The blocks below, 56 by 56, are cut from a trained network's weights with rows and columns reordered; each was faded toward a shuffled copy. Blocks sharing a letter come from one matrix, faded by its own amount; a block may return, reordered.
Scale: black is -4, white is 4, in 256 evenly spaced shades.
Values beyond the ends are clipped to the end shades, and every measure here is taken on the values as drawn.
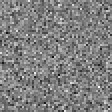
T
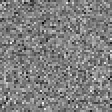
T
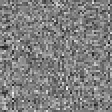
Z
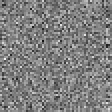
Z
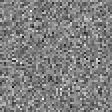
Z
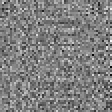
Z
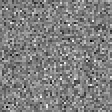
T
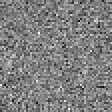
T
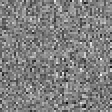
Z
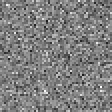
T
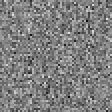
Z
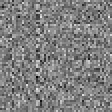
Z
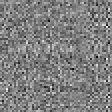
Z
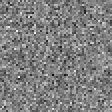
T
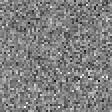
T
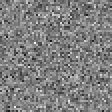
T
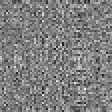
Z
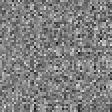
Z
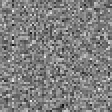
Z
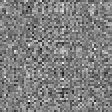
Z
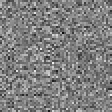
Z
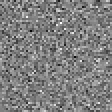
T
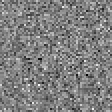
T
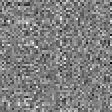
Z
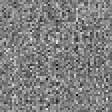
Z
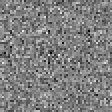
T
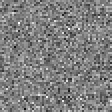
T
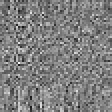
Z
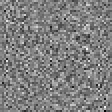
Z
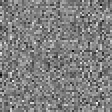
Z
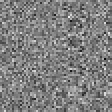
Z
